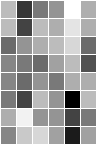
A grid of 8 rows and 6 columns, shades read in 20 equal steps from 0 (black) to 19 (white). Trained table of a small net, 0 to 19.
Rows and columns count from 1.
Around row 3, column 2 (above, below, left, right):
5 9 8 13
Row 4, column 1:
10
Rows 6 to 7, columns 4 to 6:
11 0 14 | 11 5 9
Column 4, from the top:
11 13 14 12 9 11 11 12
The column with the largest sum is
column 3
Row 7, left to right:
13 18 11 11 5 9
